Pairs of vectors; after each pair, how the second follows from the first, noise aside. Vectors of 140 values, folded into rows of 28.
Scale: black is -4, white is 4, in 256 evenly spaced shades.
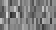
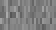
shrunk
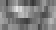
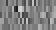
sign-scrambled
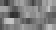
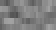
shrunk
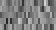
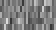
sign-scrambled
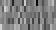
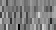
wrapped around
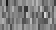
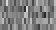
sign-scrambled
